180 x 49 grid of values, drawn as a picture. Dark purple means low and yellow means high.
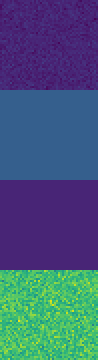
It is made of 4 by 1 panels. Panel 1,1: very low, fine-grained, faint in contrast. Panel 2,1: low, flat. Panel 3,1: very low, flat. Panel 4,1: high, fine-grained.
